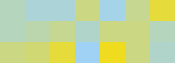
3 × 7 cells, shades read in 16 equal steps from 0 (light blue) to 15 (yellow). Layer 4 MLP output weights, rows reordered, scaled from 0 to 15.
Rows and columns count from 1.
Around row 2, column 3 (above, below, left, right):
2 13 5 3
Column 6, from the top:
7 8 8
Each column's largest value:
8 9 13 8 15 8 13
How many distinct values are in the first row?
6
